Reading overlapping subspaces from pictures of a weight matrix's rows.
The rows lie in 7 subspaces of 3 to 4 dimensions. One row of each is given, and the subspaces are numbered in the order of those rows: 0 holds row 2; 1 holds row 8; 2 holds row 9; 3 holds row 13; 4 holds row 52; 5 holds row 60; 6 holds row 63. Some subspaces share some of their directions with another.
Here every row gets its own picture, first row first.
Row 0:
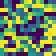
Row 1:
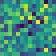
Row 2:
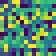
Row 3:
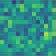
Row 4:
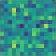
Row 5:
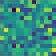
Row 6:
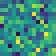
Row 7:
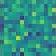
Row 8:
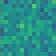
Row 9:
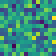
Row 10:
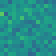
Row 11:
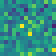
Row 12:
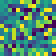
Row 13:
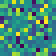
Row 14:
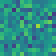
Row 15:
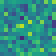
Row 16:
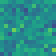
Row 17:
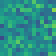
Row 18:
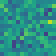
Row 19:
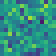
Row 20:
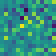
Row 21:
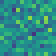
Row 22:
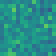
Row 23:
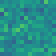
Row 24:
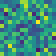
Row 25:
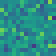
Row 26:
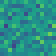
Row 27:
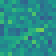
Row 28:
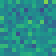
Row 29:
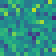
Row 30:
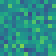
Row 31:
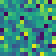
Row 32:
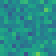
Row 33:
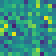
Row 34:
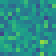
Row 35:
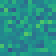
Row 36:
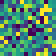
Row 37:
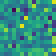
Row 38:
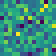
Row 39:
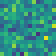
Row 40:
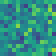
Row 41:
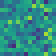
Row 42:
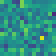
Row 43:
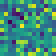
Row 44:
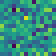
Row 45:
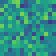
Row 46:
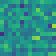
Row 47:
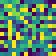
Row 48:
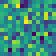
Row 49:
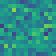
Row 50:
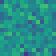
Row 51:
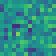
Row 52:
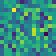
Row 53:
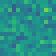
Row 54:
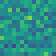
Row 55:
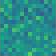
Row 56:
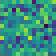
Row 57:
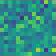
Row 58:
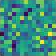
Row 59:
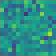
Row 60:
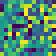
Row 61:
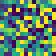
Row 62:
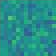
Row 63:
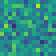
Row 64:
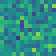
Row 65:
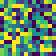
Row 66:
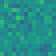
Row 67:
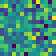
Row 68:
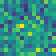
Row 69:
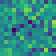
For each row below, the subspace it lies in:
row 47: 5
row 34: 6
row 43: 5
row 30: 5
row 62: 0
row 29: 2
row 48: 0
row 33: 6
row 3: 3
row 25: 2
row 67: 2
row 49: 4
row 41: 3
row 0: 3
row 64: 2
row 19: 4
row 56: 3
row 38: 4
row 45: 0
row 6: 3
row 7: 2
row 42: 0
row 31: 2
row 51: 5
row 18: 0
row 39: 2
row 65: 6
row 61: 5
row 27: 1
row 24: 4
